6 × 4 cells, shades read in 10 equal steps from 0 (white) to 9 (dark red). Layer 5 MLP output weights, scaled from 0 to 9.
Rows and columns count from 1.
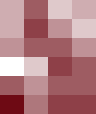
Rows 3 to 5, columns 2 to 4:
6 6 4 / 2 7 6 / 4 6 6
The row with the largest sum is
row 6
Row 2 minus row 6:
-6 2 -3 -5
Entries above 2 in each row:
3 3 4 2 4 4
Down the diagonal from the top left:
3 7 6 6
